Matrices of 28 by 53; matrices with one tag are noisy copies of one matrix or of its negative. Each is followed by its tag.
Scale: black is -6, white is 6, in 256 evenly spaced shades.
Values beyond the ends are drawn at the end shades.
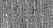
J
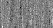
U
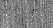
J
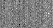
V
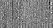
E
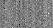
V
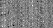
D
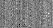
V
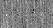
J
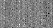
V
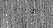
J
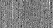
E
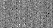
V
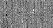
J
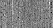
E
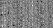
D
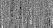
U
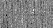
J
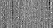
E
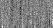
U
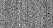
V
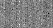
V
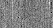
E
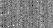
D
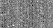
D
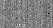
V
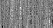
U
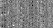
D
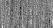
U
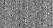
V
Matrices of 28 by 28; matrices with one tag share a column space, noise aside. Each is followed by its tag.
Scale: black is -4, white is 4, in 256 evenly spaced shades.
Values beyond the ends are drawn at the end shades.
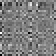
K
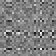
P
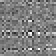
P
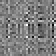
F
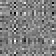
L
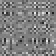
L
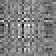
F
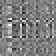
F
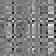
F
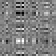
L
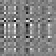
F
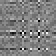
P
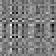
F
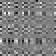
L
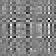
F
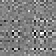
P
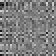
K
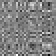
K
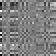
K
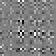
P
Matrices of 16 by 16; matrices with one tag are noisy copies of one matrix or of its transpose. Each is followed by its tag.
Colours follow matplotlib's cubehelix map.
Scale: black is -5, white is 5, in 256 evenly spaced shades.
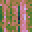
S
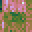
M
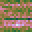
S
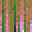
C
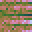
C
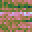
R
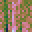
R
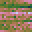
R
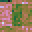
M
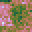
M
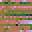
C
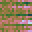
C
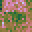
M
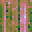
S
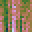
R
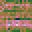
S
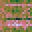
S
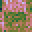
M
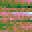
R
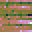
C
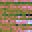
C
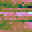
R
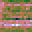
S
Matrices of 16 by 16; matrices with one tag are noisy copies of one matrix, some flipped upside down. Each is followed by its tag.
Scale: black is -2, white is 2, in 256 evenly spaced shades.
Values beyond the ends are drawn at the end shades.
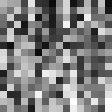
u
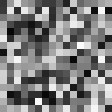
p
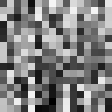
u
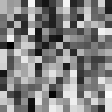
u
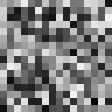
p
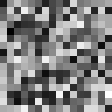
p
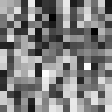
u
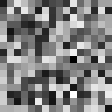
p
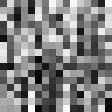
u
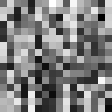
u
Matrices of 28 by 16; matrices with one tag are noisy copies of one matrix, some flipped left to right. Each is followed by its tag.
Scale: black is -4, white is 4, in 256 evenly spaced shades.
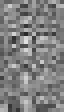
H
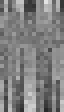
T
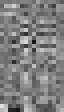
H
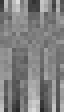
T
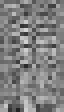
H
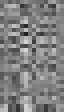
H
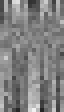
T
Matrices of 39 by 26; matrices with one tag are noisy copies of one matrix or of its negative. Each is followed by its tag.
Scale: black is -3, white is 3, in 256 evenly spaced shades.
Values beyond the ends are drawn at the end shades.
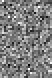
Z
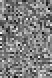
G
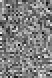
G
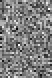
G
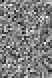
Z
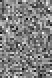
G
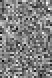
G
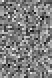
Z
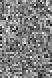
G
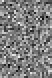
Z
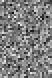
Z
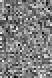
G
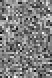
G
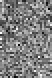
G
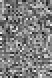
G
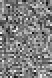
G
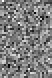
Z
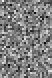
Z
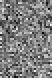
G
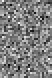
Z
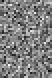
Z
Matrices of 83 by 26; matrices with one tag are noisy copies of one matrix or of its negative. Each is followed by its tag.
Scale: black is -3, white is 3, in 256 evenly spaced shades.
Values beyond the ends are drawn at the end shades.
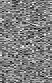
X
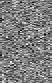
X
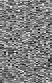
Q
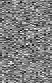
X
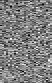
Q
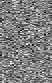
X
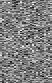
X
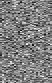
X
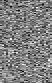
Q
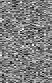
X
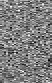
Q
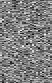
X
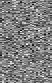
X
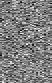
X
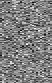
X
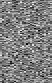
X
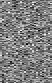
X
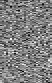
Q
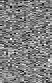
Q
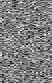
X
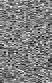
Q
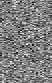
X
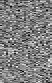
Q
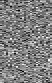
Q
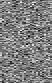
X
